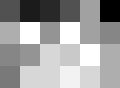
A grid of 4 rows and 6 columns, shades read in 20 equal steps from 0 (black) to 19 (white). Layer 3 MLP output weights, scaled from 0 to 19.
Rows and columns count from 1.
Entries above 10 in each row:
1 5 5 5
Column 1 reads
6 13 10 9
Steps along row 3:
up up down up down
